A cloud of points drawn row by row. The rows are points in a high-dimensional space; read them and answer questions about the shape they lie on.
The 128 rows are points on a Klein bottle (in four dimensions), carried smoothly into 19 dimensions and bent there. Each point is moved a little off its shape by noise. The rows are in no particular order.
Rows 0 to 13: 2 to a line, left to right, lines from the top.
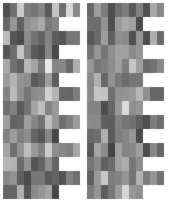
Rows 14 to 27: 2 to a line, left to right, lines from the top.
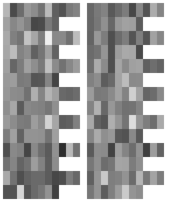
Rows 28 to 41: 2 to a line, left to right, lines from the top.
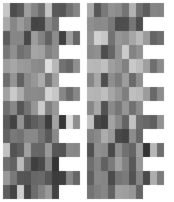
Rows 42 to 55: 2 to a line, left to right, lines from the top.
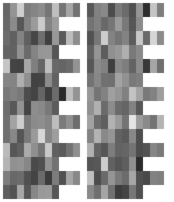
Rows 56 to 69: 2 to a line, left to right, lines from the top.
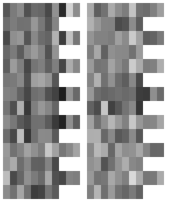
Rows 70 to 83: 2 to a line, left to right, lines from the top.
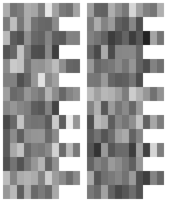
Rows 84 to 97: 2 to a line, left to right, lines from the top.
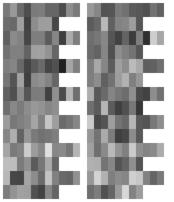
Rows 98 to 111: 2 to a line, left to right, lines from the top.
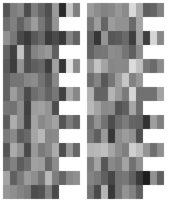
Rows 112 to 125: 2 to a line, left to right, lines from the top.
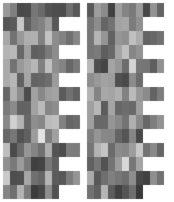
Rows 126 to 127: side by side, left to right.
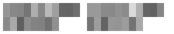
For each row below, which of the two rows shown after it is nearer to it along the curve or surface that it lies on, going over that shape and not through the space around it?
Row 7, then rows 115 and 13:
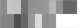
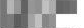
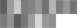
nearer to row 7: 13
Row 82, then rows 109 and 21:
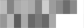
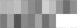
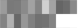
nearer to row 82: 109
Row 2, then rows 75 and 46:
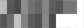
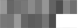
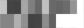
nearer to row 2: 46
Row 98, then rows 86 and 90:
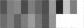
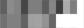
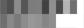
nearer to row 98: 86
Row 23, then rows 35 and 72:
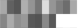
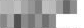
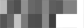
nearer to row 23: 72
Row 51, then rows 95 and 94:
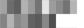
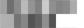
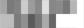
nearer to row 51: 94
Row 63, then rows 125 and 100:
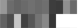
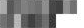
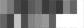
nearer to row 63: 125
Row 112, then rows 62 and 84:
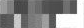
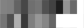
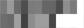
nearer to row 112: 84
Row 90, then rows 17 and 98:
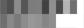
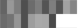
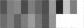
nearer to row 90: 17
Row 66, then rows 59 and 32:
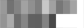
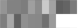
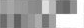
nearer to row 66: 59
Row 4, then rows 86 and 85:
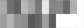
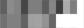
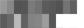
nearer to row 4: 85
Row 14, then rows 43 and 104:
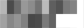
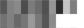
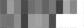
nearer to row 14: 104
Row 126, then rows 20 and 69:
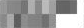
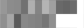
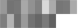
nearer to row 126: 20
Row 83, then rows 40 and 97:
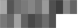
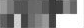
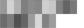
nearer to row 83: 40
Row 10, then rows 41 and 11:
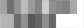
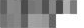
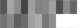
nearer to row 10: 11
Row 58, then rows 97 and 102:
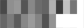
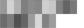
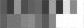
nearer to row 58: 102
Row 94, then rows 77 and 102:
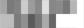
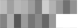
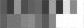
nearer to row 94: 77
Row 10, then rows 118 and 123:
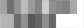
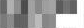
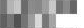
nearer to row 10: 118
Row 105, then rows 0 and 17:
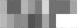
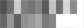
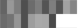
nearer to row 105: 17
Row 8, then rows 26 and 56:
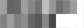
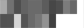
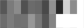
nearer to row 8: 26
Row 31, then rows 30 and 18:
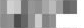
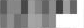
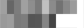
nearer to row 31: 30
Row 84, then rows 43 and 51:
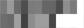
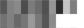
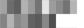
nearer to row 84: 43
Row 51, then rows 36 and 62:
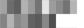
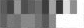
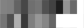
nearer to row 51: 62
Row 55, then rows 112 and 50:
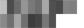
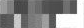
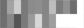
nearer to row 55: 112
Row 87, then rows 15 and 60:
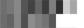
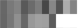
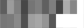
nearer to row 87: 60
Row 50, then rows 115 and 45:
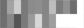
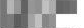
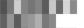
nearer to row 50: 45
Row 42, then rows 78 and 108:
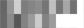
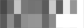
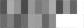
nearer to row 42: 78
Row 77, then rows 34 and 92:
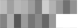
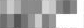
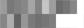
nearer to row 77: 34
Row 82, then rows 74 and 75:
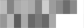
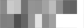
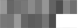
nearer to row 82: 74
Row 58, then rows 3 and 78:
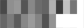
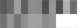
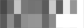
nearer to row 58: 78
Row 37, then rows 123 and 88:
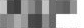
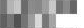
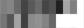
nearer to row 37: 88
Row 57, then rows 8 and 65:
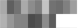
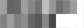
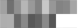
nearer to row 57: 65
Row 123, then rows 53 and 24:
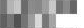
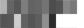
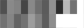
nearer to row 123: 24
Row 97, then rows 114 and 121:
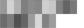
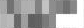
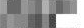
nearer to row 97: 114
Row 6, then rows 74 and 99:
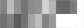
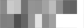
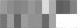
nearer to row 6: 99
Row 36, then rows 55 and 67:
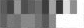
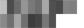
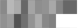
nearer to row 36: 67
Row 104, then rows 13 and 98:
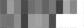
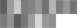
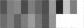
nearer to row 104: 98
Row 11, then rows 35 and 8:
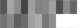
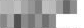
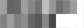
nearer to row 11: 35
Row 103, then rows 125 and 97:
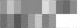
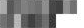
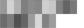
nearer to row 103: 97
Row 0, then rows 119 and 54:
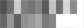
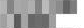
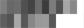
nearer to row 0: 54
